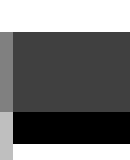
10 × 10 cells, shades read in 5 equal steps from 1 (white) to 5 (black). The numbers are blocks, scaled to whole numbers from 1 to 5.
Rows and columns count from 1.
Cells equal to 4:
45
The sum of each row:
10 10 39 39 39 39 39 47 47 11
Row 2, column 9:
1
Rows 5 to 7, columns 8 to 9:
4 4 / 4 4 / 4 4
